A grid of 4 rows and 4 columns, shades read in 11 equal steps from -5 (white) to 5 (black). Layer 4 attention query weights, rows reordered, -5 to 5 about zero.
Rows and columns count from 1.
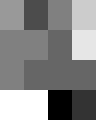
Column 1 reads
-1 0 0 -5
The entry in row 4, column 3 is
5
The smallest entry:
-5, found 2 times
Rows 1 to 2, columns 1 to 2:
-1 2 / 0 0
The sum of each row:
-2 -3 3 -2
